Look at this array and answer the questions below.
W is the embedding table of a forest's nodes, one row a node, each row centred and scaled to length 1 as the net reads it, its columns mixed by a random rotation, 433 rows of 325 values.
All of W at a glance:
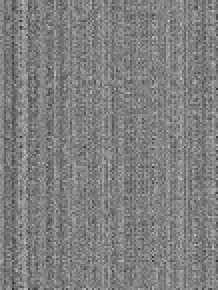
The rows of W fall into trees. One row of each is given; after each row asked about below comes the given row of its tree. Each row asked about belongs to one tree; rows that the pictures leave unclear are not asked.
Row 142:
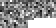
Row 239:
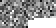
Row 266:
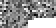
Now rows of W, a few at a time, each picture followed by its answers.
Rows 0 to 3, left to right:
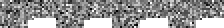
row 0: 142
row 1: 266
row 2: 266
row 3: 142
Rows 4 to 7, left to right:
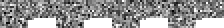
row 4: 266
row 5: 266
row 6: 142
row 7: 266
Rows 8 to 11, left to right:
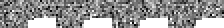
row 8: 239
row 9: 266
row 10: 266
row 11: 266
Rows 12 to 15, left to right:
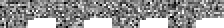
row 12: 266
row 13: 266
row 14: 266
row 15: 239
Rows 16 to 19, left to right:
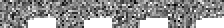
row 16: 142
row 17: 239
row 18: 266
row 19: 239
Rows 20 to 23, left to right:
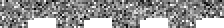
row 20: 142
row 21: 266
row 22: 142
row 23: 142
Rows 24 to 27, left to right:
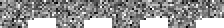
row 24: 142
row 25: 142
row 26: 239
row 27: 142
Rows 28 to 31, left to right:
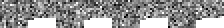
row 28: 266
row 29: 142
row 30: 239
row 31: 239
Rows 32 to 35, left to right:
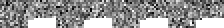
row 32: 239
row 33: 266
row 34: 142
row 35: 142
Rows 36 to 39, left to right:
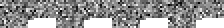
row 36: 266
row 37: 266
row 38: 266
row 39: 239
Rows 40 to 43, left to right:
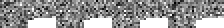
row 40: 239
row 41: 239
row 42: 239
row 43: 239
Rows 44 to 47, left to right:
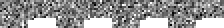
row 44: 142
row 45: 142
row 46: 266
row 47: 266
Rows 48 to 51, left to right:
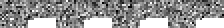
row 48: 266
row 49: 142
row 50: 266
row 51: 142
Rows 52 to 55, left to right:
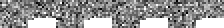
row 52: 142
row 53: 239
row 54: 239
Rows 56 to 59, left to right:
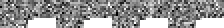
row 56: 266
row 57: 239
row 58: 266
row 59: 266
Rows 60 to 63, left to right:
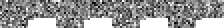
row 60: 266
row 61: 142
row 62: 142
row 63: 266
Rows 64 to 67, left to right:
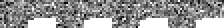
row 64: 239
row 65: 266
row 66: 266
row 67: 142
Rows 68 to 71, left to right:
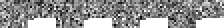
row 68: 142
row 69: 266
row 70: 266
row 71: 239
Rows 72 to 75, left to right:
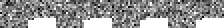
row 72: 239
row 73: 142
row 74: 266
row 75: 142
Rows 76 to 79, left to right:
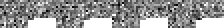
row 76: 266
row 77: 266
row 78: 239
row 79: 239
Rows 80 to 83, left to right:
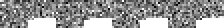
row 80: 142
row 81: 266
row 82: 142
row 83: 239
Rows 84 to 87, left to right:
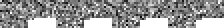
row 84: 142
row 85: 266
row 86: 266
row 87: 266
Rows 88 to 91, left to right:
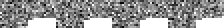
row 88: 266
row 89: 239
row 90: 266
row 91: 239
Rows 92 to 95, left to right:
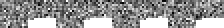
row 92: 142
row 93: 142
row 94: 142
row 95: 266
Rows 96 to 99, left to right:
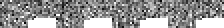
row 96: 142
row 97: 239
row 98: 266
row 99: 142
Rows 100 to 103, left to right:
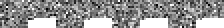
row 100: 239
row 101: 142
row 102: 266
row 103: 142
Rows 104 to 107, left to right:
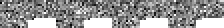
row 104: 142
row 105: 142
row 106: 266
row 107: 266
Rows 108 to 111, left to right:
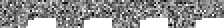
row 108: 266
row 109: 266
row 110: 142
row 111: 266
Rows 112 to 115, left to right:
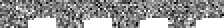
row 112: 142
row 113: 142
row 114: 266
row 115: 266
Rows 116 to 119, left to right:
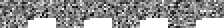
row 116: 266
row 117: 266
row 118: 266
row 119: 266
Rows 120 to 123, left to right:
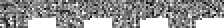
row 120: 239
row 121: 142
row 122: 142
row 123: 142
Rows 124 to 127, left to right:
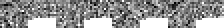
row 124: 239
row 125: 142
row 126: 142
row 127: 239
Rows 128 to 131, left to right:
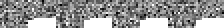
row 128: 239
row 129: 239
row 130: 266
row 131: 266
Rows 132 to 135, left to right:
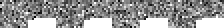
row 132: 142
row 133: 266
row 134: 142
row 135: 142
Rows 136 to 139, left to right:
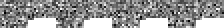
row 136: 266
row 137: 266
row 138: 266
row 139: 266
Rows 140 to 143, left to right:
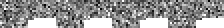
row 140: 266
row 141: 142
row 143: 239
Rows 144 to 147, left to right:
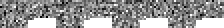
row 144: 266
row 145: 239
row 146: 142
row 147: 266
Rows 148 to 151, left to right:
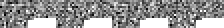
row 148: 266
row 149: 266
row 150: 266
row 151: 266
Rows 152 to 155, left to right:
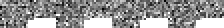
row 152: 266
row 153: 239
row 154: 142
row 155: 266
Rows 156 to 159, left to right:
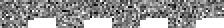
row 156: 266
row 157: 142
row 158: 266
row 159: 239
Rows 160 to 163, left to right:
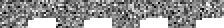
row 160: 266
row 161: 266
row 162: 142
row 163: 266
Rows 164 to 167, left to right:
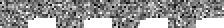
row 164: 142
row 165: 142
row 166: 266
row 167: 239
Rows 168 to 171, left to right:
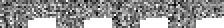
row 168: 239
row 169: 142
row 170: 239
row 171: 239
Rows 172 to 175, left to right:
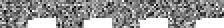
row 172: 266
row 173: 266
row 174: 142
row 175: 266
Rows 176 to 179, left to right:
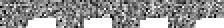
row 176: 266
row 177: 142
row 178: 266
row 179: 266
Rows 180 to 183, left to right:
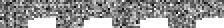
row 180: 239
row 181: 266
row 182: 142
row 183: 142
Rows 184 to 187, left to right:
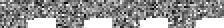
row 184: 142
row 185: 266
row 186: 142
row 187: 266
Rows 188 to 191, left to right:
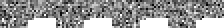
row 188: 266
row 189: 266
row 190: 142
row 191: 142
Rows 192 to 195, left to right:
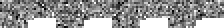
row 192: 142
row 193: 266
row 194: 239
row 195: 266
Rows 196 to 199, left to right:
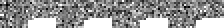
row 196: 239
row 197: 266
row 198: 142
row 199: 266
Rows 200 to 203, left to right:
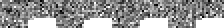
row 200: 142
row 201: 266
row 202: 266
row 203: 142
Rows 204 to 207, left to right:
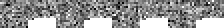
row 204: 239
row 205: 239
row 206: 239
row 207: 142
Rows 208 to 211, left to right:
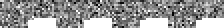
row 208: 142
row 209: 142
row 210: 266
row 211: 266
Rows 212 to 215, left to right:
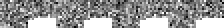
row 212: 142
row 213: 142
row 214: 239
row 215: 142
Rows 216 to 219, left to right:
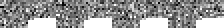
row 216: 266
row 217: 239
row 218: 142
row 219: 239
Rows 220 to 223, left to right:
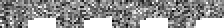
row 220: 239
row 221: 239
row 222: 142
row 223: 266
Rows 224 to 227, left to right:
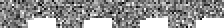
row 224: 142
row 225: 266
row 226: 239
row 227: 142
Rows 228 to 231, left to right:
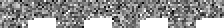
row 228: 142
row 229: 239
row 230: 239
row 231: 266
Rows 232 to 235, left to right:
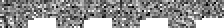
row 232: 239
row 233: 266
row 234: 266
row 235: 142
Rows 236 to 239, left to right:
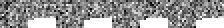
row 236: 239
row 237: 266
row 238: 142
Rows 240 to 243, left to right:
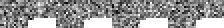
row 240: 266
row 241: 142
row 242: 266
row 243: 266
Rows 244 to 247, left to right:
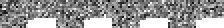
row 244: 266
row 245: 142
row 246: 266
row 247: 239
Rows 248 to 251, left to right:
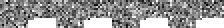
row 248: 266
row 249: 142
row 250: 142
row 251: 142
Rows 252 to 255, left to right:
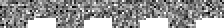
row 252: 266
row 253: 266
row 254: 142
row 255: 142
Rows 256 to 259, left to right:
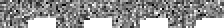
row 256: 142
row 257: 239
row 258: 142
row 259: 266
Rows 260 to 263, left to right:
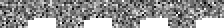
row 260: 266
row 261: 266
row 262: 142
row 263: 142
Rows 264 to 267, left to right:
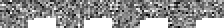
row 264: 142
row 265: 142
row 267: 266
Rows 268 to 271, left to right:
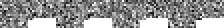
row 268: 266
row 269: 266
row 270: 142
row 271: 239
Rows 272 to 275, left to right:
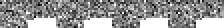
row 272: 142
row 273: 142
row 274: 142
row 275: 142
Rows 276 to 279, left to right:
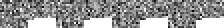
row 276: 142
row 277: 266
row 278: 239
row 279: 239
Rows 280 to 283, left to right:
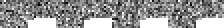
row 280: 142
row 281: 266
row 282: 239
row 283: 142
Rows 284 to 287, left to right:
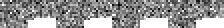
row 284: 142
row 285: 239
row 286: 239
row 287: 142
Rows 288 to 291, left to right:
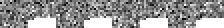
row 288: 142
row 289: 239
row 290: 142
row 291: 266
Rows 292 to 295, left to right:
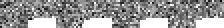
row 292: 239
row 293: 266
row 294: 266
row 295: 142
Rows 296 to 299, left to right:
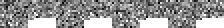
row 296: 239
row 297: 239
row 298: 142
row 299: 239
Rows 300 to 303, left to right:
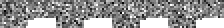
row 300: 266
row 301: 266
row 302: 142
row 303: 142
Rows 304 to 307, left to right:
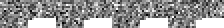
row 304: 266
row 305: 266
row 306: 266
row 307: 142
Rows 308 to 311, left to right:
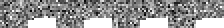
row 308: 239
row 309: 142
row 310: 266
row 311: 266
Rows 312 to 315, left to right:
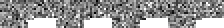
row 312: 142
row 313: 142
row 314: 239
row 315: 266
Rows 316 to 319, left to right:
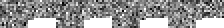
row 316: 266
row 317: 239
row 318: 239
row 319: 142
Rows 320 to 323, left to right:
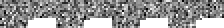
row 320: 266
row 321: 266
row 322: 266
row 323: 142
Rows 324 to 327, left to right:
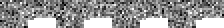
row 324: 142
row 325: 239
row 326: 142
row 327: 142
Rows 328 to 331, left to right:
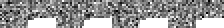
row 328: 266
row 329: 266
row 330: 266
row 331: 142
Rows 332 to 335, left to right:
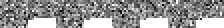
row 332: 266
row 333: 266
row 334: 142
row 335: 142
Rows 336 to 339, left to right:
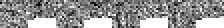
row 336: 142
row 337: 142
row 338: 239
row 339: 239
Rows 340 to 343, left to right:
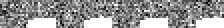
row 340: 266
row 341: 239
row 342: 266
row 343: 142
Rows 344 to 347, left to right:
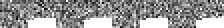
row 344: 142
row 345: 142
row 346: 142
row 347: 239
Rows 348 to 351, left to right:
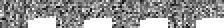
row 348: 239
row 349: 266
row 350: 266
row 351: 239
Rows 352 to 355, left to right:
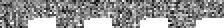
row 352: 239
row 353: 142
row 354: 142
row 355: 266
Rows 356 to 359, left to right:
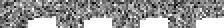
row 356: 239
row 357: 142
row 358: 142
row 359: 239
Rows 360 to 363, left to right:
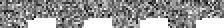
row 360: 142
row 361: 266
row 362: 142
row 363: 142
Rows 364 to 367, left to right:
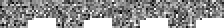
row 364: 266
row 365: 266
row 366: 142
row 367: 142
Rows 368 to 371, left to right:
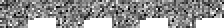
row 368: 239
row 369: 266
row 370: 266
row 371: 142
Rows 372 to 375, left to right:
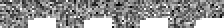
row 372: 142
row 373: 142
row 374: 239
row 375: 266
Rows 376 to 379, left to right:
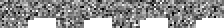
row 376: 266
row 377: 239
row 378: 142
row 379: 266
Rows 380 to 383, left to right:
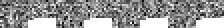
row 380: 239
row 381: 266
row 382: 266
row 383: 266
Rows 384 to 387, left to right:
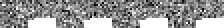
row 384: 142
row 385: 142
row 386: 142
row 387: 266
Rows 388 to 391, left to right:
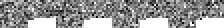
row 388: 239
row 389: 266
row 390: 142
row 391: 142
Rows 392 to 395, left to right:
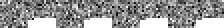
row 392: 142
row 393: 142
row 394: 266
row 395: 266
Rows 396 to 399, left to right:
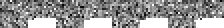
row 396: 142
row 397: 239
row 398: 266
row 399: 142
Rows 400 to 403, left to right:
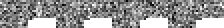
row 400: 266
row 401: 239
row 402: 142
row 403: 239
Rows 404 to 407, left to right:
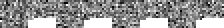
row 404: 239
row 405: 266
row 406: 266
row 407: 142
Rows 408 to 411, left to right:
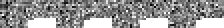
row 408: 239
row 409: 266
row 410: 142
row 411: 266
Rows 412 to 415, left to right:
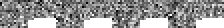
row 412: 142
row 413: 239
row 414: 266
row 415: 239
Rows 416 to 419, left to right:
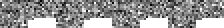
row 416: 142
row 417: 266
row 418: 142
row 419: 239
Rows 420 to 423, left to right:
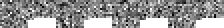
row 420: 142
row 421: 239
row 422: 266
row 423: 266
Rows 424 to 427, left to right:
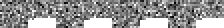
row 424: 142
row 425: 266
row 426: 266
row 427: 239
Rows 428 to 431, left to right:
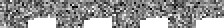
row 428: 142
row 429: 266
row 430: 239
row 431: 239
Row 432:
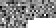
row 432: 266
